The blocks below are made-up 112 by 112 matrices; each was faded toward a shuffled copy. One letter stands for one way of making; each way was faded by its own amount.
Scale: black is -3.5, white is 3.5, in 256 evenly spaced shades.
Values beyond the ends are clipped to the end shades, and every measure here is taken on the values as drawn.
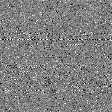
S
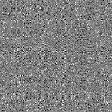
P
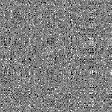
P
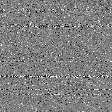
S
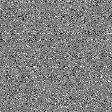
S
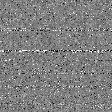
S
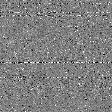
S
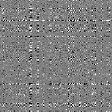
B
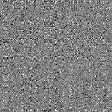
P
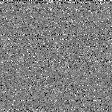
S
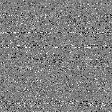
S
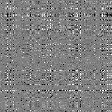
B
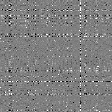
B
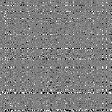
B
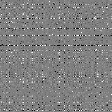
B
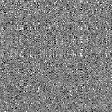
P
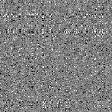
P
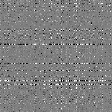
B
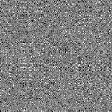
P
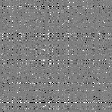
B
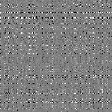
B
